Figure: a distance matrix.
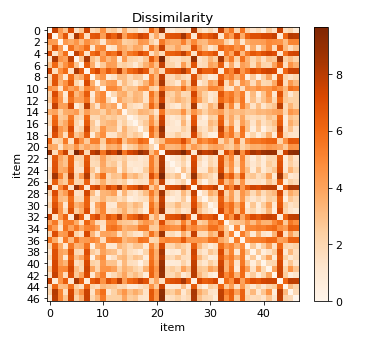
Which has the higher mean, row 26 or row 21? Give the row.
21
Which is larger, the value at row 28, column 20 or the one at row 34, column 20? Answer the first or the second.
the first
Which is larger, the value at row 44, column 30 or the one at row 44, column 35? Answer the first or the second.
the first
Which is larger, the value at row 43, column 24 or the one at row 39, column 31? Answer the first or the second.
the first
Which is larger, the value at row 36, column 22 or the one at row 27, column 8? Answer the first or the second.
the second
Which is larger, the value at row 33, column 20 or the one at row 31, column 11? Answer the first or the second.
the first
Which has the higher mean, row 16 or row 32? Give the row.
32
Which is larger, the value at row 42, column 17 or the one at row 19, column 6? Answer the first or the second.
the second
